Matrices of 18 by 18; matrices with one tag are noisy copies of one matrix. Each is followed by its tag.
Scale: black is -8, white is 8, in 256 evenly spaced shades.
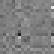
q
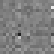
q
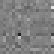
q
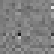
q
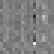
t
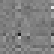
q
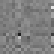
q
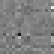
q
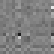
q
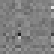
q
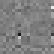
q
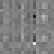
t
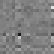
q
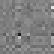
q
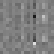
t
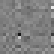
q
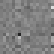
q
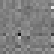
q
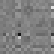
q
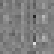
t
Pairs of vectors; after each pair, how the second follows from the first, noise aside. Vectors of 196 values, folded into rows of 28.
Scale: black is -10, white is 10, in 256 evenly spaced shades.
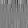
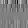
scaled up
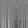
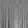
negated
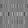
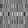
scaled up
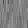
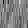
scaled up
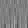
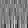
scaled up
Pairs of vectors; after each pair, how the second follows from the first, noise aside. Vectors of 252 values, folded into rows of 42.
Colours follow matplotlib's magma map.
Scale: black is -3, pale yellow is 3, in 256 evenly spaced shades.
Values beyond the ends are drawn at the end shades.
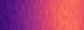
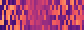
sign-scrambled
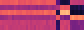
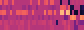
partly zeroed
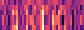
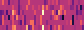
partly zeroed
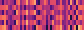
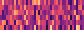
sign-scrambled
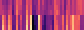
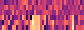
sign-scrambled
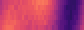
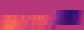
partly zeroed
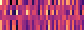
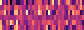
sign-scrambled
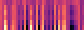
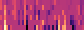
partly zeroed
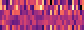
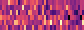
shuffled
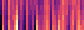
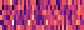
shuffled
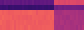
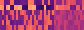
sign-scrambled
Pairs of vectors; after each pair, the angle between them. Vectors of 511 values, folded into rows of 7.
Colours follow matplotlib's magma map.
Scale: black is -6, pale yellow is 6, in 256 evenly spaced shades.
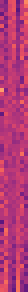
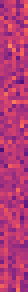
partly aligned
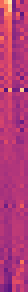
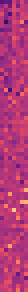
partly opposed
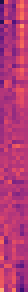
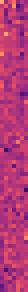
partly opposed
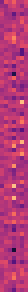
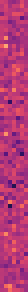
partly opposed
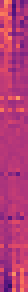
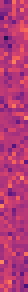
partly opposed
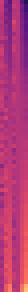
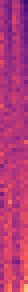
nearly parallel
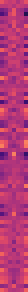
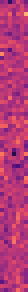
partly opposed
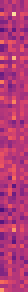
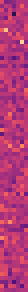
partly opposed
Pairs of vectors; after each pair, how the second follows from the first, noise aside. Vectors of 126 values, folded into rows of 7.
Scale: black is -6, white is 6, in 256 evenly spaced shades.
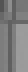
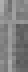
negated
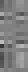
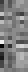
scaled up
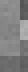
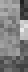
scaled up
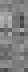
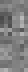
negated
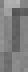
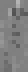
partly zeroed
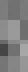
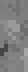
partly zeroed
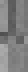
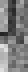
scaled up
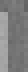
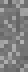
shuffled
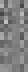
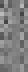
negated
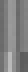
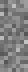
shuffled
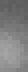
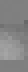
partly zeroed
